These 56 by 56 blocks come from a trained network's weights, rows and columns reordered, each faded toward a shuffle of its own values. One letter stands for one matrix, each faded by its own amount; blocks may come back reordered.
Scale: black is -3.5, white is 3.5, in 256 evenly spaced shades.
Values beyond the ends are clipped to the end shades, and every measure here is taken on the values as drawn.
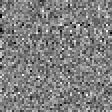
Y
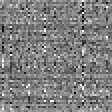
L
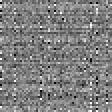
L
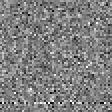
Y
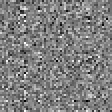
Y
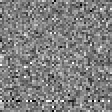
Y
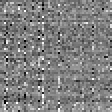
L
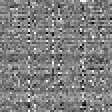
L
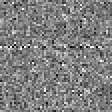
Y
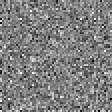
Y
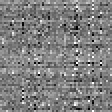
L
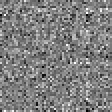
Y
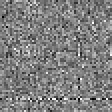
Y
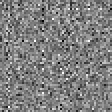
Y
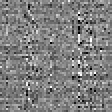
L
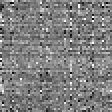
L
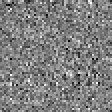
Y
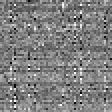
L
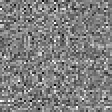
Y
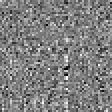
Y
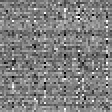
L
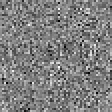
Y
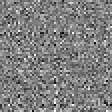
Y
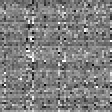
L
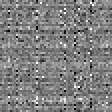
L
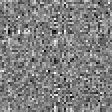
Y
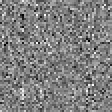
Y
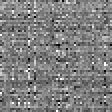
L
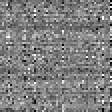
L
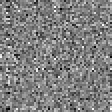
Y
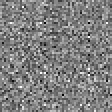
Y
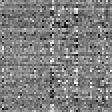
L
